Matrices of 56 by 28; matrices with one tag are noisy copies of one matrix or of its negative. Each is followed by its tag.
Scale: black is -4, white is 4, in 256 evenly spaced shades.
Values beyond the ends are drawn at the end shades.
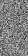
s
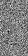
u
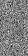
u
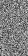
s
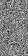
u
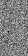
u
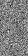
u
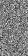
s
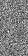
u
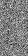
u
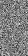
s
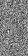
u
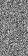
u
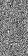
u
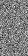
s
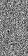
u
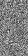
u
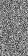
s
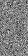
u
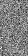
s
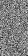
s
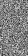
s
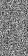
u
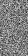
s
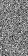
s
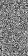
s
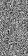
u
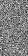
s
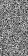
s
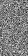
s
